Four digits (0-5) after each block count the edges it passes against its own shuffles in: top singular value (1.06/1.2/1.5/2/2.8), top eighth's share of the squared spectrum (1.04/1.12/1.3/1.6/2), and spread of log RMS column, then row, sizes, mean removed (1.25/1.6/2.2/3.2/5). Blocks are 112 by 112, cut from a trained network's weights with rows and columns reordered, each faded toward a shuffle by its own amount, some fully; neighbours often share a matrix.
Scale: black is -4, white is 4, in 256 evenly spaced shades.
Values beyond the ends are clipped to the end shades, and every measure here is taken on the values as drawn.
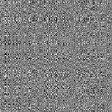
4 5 4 3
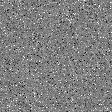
0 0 0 0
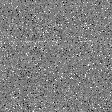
1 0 0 0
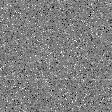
1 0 0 0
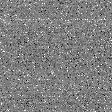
2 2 1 0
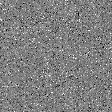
1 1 0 1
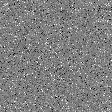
0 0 0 0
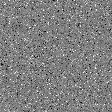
0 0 0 0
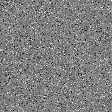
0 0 0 0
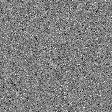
2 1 0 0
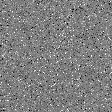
0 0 0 0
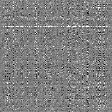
4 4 4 2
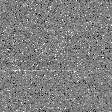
1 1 0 0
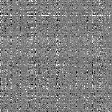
4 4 4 2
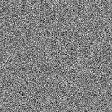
4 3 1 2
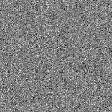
3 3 2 1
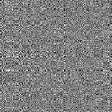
4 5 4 3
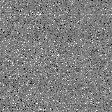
2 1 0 0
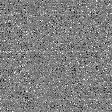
2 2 1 0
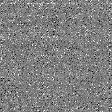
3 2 2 0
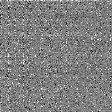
3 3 3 1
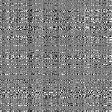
4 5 2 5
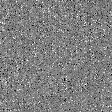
2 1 0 1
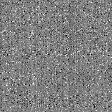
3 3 0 2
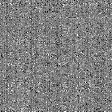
3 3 0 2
